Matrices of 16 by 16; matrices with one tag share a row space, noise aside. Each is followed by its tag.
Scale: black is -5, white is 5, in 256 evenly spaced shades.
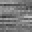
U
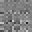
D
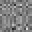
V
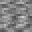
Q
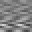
Q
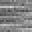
U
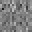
V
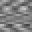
Q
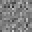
V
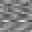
Q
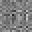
V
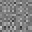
V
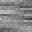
U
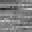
U
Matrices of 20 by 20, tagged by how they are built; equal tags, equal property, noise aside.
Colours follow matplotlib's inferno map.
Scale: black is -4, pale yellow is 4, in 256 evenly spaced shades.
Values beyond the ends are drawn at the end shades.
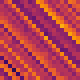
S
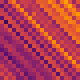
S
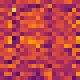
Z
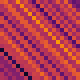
S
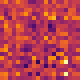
Z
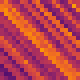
S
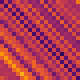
S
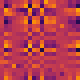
Z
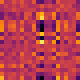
Z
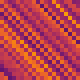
S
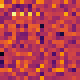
Z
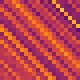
S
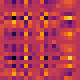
Z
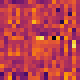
Z
